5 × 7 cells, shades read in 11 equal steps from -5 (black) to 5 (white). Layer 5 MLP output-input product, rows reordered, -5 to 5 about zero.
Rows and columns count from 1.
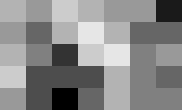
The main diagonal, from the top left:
2 -1 -3 -2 2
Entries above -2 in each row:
6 7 6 4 5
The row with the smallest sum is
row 5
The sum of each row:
6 6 7 -2 -5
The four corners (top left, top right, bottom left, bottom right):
2 -4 1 0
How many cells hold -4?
1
